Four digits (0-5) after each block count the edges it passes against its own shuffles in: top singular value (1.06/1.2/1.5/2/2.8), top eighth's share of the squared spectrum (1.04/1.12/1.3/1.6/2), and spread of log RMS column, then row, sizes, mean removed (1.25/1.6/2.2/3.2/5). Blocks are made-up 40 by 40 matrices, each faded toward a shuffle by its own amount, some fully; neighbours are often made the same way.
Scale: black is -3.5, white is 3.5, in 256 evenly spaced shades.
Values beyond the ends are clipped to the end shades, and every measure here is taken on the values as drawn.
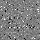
3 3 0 1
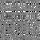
4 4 1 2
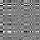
5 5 3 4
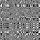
4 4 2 3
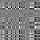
5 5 3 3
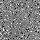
2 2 0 0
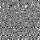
4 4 1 2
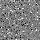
2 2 0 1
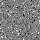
1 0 0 0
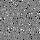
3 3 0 1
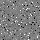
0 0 0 0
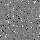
2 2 0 0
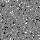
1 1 0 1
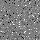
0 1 0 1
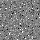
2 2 0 0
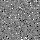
2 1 0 0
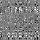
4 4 2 2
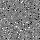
0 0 0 0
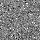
0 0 0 0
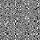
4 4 3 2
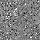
2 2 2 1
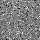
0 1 0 0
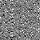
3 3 1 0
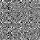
3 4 2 2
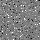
1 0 0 0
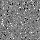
1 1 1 0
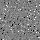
0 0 0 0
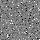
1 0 0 0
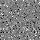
2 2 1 1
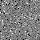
0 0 0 0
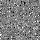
1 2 0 0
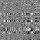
4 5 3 3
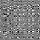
4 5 3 3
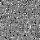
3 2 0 1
